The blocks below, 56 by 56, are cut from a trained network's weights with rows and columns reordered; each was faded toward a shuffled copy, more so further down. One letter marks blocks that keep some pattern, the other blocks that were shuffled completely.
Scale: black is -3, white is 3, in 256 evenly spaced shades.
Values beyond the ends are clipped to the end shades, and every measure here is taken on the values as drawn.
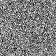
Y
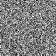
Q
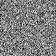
Y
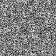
Q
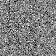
Q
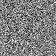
Y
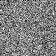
Y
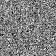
Y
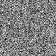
Q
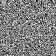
Y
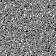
Q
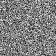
Q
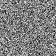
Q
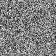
Y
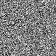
Y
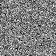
Y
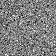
Y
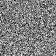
Q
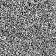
Y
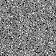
Q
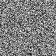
Y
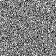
Q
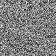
Y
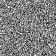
Y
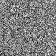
Q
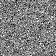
Y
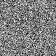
Y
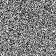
Y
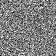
Q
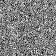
Q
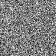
Q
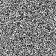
Y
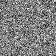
Y
